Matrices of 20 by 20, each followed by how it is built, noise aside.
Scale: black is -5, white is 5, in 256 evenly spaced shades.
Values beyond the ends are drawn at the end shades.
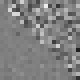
upper triangular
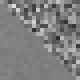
upper triangular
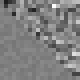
upper triangular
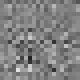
low rank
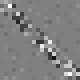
banded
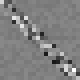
banded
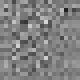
low rank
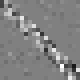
banded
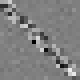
banded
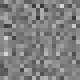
low rank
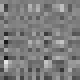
low rank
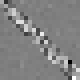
banded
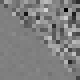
upper triangular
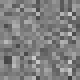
low rank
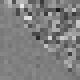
upper triangular
